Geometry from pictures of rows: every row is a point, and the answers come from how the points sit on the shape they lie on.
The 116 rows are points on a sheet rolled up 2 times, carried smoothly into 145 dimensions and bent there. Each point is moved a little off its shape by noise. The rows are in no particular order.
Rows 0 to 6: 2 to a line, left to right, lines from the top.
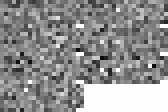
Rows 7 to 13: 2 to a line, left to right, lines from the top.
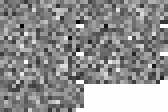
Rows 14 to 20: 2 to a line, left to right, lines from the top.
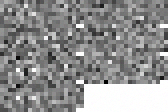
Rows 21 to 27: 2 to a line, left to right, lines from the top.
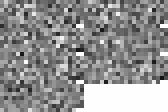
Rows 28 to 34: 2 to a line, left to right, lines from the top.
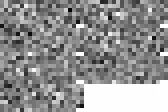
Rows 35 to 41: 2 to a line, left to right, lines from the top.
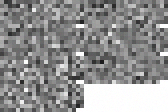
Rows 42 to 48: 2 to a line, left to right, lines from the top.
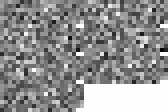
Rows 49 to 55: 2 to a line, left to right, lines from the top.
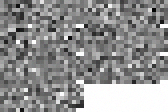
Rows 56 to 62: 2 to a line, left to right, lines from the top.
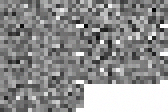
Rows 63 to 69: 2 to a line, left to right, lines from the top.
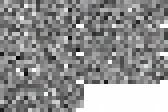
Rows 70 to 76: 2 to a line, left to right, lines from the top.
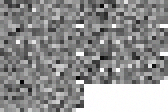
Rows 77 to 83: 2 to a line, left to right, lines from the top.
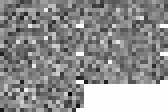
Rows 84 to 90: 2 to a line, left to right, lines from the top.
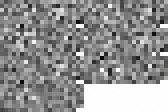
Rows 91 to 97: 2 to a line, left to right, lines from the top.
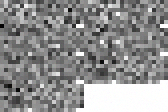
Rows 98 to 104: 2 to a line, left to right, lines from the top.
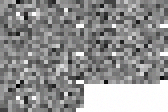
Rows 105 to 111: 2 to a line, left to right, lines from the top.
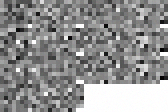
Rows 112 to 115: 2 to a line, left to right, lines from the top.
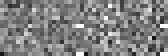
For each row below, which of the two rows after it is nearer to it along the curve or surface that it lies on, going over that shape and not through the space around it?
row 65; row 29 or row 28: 28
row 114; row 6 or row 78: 6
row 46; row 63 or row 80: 63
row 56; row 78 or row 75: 78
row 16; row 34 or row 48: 48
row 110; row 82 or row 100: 82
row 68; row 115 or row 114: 114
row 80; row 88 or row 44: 88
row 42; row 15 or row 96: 96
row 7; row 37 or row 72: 37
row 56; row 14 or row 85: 14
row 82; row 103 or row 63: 103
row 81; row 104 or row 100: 100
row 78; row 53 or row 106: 106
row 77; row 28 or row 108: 108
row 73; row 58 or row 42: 42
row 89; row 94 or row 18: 18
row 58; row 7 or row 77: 7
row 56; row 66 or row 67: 66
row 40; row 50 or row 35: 35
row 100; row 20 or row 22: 20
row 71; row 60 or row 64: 64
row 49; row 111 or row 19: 111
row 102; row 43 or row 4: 43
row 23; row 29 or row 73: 29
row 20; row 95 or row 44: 95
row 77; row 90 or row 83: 90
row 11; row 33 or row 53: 53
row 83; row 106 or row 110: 110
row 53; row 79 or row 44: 79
